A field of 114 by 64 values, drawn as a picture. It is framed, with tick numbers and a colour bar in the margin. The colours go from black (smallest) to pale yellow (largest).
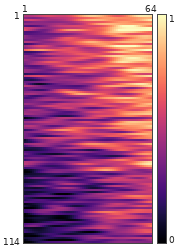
Ninth with the lowest average: bottom left. Grain: streaks across. Slope: up to the top right. Ninth with the highest average: top right.
